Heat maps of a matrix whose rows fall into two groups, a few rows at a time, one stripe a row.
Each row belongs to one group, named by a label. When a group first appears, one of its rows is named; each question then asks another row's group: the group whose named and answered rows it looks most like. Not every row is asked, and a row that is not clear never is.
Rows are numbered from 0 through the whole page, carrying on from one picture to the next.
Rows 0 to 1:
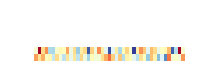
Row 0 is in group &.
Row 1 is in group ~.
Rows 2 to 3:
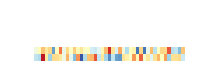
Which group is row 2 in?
~
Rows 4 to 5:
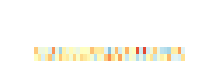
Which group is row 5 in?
~
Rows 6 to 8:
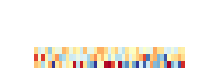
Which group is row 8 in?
~
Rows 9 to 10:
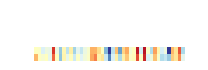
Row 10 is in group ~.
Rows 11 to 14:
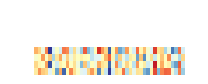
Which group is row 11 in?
&
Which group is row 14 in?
&
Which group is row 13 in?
&
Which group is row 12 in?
~
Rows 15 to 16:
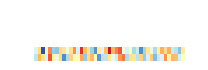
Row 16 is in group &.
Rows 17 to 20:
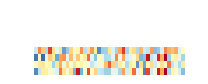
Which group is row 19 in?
~
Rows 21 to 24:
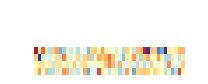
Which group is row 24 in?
&
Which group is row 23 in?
~
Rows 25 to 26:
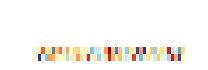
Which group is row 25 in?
~
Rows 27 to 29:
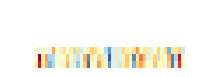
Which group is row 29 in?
&
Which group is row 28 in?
&
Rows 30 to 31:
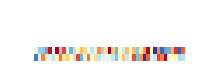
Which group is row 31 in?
~
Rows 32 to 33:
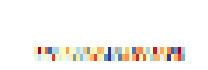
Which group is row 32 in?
&
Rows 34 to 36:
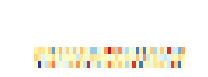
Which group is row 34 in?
~
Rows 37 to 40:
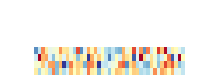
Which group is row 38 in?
&
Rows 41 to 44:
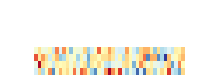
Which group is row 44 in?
~
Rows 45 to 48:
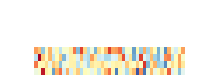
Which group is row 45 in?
~
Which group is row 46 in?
&
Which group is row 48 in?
~
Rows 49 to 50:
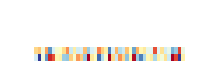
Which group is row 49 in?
&
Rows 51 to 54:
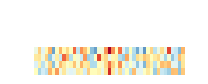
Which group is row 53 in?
~
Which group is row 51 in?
~
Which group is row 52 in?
&
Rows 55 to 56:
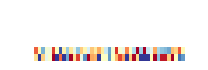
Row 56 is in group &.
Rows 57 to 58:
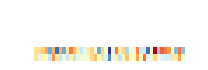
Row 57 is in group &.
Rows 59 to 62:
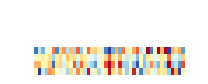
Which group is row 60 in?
~
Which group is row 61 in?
~
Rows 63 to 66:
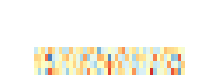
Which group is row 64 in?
&
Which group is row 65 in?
~
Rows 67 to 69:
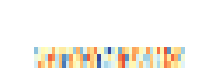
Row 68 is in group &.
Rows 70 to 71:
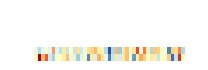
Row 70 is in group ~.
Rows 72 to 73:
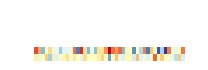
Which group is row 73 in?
&
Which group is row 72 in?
~
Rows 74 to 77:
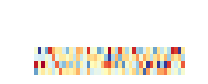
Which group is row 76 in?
~
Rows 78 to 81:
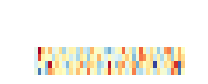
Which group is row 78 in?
&
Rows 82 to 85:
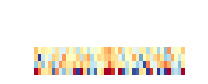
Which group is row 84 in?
~
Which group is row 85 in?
~
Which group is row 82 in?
~
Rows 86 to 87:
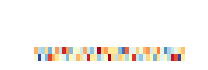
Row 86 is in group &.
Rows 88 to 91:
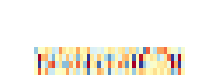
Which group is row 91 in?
&
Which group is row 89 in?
&
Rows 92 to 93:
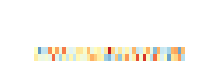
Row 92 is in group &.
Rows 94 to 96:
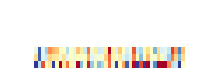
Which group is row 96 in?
~
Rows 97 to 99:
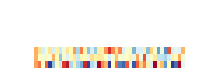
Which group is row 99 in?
&
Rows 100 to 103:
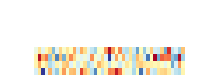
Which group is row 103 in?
~
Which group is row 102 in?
&
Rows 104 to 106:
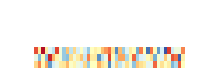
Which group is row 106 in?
&
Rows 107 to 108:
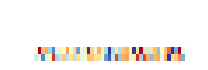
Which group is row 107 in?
&
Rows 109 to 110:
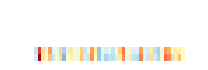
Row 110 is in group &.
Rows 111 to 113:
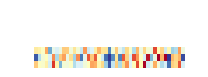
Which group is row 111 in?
&
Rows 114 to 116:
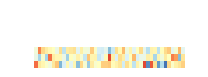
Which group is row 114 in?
&
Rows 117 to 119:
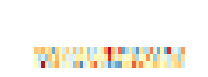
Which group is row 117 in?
~
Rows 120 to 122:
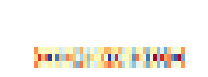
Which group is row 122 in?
~
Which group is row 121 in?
&
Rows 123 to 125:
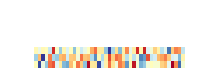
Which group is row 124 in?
~
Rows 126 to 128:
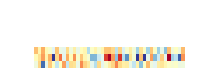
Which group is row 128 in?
~
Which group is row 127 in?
~
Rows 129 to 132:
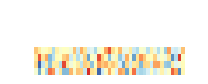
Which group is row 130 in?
&
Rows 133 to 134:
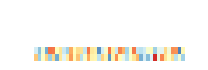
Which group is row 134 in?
&
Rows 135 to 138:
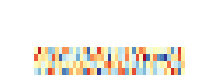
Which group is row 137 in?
~
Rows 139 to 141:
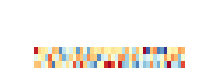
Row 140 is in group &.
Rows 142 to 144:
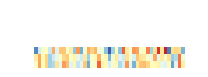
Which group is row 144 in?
&
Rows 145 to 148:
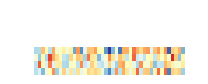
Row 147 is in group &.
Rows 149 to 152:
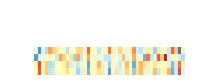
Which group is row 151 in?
&
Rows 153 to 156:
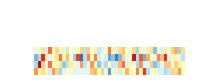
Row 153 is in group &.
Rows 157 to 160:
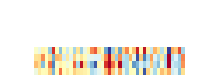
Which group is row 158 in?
~
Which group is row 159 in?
~
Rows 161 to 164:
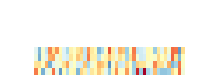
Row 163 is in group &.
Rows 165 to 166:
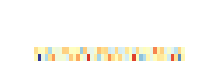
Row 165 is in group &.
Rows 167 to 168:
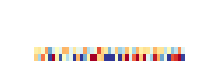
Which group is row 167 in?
&
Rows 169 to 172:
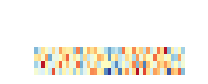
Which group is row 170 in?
&
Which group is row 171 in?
~
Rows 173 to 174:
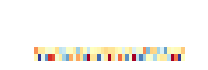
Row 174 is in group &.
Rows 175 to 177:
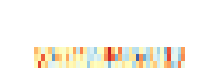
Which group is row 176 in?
~
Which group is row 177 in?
&
